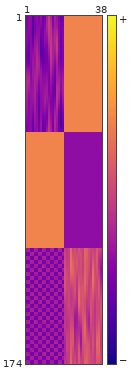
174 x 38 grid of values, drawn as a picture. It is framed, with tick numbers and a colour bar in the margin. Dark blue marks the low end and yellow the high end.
It is made of 3 by 2 panels. Panel 1,1: low, streaked downward. Panel 1,2: high, flat. Panel 2,1: high, flat. Panel 2,2: low, flat. Panel 3,1: low, checkered. Panel 3,2: middling, streaked downward.
